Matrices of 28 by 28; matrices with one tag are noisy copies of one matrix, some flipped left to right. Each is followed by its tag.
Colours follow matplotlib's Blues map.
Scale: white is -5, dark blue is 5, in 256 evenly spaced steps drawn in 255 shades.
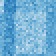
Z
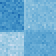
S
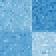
S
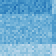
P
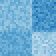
S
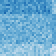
P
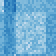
Z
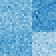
S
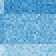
P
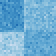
S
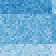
P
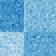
S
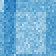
Z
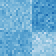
S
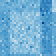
Z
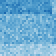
P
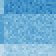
P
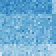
P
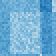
Z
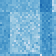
Z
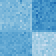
S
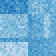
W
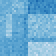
W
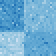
S
